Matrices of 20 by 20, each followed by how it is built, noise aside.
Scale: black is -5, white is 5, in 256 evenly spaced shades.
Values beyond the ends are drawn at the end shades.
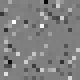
sparse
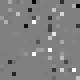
sparse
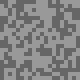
noise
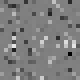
sparse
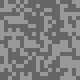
noise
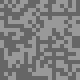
noise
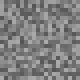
noise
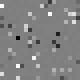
sparse
